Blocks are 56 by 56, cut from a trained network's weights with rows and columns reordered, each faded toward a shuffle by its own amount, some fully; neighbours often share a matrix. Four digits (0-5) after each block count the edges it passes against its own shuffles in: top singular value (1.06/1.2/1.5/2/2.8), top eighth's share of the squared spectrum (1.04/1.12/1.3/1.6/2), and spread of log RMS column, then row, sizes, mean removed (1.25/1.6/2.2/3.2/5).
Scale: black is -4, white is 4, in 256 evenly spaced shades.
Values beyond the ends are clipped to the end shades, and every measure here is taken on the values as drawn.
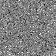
2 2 0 0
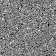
0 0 0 0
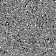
0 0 0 0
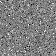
0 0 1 0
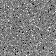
0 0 0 0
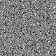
2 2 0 0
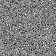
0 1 0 0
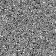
0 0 0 0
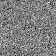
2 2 0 0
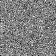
2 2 0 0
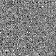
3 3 1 1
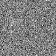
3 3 0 1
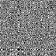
4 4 1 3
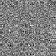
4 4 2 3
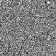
3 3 1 1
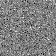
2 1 0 0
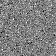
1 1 0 0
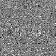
3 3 1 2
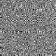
4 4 1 2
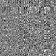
4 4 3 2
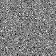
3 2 1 1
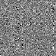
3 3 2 1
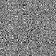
3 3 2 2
